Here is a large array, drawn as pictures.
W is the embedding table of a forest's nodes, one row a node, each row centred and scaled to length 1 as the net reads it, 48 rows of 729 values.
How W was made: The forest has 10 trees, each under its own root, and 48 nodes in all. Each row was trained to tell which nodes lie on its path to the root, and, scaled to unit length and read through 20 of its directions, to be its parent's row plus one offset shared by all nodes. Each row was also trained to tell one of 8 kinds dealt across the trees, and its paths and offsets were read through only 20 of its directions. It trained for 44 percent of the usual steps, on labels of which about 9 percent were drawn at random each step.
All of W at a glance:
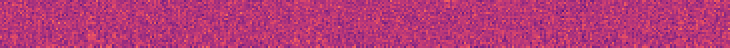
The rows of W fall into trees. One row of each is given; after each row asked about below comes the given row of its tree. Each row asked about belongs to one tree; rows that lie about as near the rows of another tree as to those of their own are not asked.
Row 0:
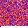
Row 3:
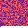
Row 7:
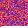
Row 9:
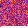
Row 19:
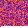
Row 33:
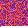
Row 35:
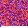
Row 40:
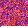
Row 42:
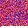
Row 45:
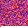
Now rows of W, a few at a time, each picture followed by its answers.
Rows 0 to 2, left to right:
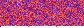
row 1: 7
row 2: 45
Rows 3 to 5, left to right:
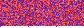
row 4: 19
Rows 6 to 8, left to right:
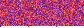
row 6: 42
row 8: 40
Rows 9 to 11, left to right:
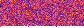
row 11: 40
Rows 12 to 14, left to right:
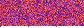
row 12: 42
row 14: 45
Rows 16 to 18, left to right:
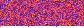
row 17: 7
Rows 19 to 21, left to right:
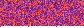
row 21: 42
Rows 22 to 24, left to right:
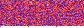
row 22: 35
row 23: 35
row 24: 3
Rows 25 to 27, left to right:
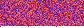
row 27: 19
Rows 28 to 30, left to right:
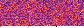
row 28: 3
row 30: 0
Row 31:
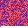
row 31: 40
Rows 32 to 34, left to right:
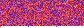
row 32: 45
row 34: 9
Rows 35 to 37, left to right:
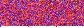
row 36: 9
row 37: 9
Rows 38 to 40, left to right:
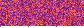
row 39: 35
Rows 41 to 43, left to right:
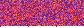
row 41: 40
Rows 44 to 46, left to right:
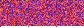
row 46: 0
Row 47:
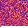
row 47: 0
